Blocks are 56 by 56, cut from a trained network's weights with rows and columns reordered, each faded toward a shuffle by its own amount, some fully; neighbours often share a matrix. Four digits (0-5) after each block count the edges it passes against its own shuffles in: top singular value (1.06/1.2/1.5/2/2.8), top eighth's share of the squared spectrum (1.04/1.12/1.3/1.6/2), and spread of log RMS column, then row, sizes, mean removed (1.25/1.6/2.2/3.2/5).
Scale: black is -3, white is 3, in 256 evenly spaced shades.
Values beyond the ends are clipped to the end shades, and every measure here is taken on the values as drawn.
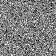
0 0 0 0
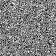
0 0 0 0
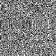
3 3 2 0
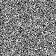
0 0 0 0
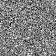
2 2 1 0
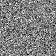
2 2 0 0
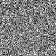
3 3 1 1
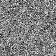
0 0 0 0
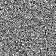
1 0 0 0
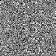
3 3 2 2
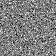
0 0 0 0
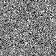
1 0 0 0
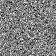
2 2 0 0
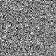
3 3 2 0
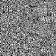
3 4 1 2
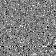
2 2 0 1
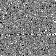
2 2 0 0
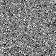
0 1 0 0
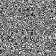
2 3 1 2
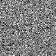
2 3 1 1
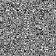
3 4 2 2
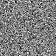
0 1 0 0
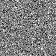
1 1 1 0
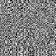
4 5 3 2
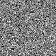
1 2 0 0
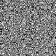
3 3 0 1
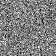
0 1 0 0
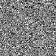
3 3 2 1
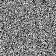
0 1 0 0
